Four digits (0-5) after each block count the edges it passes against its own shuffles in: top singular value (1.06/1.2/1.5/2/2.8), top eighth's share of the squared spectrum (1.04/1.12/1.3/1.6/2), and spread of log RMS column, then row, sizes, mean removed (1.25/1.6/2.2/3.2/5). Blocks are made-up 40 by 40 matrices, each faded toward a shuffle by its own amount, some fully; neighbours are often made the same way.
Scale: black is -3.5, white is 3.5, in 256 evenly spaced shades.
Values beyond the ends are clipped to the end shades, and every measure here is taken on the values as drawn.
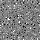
1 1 0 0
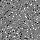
1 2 0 0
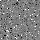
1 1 0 0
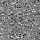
2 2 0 0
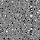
3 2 1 1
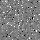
2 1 0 0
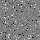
2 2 0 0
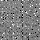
3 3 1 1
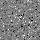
0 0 0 0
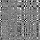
4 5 3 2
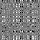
4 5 3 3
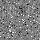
2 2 0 0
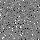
0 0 0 0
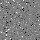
2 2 0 0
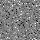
1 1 0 0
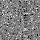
2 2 0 0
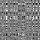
4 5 3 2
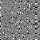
4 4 2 1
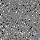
2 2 0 0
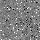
1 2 1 0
